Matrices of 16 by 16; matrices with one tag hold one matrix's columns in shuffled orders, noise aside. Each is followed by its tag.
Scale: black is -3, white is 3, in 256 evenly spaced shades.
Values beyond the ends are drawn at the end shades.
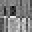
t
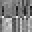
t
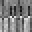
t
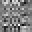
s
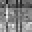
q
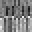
t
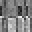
t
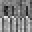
t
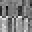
t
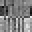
t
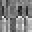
t
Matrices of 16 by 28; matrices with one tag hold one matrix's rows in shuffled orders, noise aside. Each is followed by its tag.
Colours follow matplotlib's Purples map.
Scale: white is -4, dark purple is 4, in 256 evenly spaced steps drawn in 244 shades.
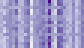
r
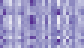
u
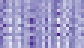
u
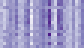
r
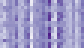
r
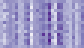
r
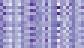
u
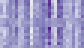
r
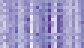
r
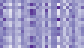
u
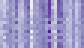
r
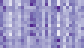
u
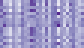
u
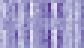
r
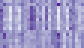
u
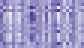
u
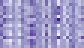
u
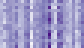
r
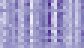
r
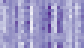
r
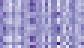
u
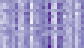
r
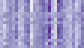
r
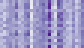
r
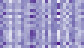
u
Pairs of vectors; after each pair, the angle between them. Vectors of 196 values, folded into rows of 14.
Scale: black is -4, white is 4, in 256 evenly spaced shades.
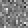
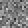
partly aligned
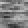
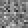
partly opposed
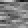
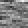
nearly opposite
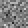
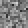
partly aligned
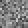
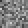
nearly parallel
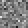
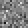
orthogonal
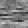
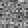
partly aligned
